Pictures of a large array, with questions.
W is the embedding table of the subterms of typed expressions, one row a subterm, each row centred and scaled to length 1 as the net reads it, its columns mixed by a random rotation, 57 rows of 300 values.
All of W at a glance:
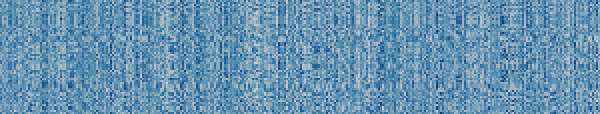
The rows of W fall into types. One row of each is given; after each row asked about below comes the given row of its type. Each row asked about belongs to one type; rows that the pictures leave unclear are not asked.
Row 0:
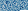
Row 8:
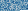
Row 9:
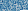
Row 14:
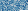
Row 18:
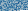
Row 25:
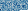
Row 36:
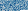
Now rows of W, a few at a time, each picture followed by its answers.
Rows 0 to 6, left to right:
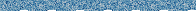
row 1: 14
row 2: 8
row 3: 9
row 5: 14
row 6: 9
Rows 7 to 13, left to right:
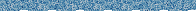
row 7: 0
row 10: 8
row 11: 8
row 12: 9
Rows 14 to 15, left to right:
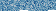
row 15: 0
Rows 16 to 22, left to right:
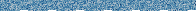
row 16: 8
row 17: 36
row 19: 18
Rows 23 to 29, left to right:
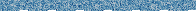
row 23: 14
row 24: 25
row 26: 14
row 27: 8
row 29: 36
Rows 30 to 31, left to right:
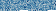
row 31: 9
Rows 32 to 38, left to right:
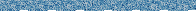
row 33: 14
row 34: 14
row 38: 8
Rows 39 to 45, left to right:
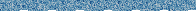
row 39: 25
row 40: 8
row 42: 0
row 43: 0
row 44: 9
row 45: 9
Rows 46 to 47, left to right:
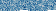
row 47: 14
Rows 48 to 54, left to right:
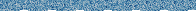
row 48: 9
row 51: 0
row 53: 0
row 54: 0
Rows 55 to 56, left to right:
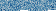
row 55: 36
